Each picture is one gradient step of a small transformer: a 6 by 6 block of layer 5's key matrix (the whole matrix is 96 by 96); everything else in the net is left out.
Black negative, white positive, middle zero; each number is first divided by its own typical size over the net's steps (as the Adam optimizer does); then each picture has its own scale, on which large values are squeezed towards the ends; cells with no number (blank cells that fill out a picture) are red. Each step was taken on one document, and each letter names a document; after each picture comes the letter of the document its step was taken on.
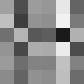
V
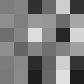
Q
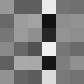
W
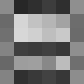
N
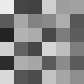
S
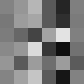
S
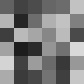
S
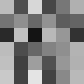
Q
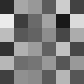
W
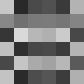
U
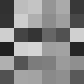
V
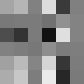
Q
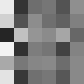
S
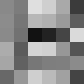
V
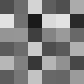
W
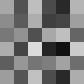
S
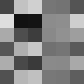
W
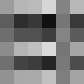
W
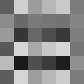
U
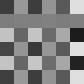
U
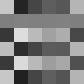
U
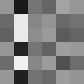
N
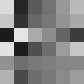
V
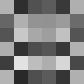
U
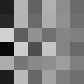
S
